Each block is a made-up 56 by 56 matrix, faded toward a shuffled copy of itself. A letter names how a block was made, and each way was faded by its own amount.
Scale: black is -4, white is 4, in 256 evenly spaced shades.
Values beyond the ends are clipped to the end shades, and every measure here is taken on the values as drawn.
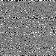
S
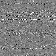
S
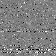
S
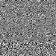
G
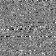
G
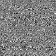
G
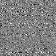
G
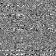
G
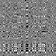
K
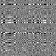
K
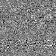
G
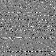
S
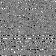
S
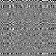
K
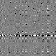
K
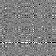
K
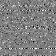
S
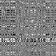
K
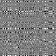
K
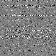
S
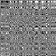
K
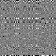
K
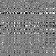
K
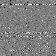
S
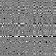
K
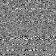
G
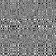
K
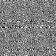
G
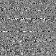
G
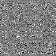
G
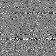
S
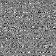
G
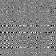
K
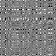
K
